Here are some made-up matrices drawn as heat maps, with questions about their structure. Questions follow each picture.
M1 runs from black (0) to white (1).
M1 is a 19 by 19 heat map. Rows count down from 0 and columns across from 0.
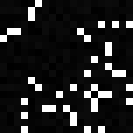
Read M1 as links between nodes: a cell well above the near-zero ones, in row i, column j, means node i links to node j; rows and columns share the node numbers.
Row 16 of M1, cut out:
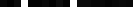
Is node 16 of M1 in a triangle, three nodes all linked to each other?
no
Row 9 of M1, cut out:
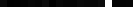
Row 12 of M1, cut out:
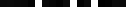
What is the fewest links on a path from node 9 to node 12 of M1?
3
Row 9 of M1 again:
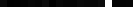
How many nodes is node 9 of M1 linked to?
1
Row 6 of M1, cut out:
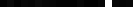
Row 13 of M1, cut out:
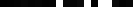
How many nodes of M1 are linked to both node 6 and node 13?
1
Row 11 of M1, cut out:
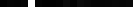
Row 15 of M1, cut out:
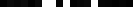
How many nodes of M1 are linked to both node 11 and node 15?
0
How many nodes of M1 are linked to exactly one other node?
9
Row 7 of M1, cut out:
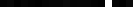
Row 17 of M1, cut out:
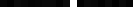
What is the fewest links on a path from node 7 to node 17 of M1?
5
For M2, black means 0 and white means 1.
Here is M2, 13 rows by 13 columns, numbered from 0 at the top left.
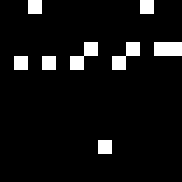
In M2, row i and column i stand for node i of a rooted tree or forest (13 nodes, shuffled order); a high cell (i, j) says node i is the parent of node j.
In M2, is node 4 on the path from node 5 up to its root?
yes
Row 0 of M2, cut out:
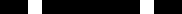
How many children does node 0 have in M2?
2
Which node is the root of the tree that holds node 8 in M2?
4
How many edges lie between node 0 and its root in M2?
0
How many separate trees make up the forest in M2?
2
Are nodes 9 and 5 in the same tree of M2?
yes
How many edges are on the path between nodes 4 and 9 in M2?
2
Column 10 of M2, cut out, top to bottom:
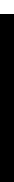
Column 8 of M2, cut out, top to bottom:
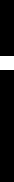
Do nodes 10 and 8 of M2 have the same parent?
no
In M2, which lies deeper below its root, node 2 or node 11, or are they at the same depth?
node 11
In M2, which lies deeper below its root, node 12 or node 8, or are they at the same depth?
node 12
